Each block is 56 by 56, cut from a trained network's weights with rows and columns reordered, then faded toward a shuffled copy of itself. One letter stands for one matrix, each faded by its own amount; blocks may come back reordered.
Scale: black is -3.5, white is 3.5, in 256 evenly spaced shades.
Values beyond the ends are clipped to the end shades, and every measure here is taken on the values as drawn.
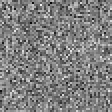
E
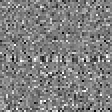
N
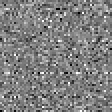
N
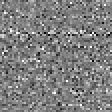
N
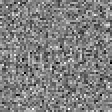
E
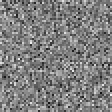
E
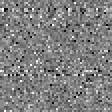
N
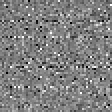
N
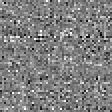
N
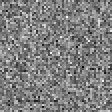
E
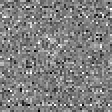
N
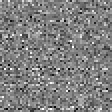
N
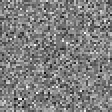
E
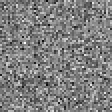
E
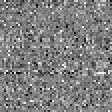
N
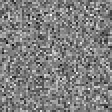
E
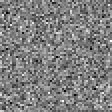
E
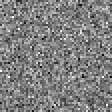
E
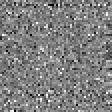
N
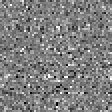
N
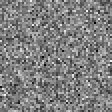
E
